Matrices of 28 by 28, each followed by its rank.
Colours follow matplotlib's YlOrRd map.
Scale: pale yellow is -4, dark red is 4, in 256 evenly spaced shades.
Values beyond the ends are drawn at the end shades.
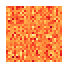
five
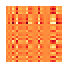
one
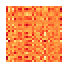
three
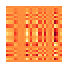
one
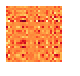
three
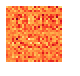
five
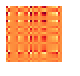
one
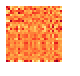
three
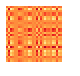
one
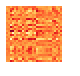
three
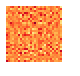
five
